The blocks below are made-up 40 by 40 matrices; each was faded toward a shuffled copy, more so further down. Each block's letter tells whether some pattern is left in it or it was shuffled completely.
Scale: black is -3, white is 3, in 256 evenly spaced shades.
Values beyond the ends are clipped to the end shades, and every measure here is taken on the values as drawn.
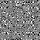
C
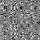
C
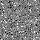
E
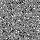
E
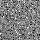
E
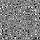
C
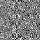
C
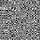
C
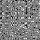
C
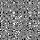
C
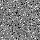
E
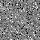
E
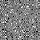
C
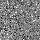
E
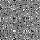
C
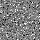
E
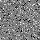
E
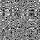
C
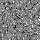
E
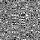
C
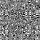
C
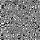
C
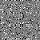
C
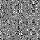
C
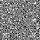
C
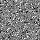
E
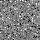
E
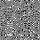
C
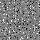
E
